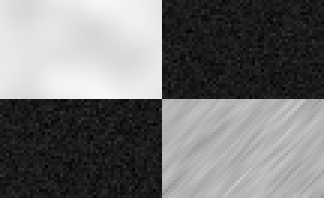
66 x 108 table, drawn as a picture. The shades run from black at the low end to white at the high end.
The table splits into 2 rows of 2 panels. Panel 1,1: very high, smooth, faint in contrast. Panel 1,2: very low, fine-grained, faint in contrast. Panel 2,1: very low, fine-grained, faint in contrast. Panel 2,2: high, slanting up to the right, faint in contrast.
